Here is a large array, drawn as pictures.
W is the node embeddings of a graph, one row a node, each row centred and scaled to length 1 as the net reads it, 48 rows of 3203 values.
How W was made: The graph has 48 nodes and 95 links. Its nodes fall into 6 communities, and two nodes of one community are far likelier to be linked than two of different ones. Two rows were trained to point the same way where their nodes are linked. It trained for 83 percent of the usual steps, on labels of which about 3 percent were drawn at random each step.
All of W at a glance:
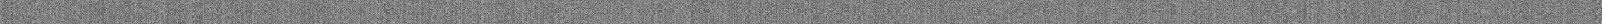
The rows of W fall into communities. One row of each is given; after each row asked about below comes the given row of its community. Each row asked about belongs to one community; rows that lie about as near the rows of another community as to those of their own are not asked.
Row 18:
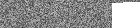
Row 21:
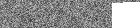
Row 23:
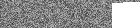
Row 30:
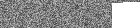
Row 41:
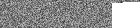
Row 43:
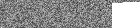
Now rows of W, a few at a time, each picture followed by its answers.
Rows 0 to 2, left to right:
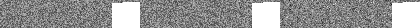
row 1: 43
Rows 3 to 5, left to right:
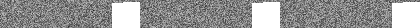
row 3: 21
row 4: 41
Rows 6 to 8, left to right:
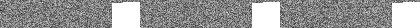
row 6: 30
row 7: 30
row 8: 23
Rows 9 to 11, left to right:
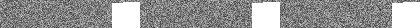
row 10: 21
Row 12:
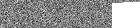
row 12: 43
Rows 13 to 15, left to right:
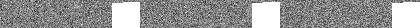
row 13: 23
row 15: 41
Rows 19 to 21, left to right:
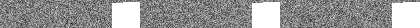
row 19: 18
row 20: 23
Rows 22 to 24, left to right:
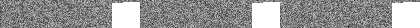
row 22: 23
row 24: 21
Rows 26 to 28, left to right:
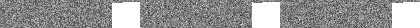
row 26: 43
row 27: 43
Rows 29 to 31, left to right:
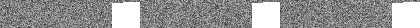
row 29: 41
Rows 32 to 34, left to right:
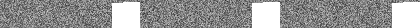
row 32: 41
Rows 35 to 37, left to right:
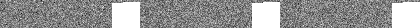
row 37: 21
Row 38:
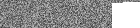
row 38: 41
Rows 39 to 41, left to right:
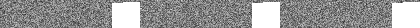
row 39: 43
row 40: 30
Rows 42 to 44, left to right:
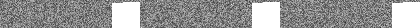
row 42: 23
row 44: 23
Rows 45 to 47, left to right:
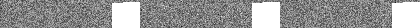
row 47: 41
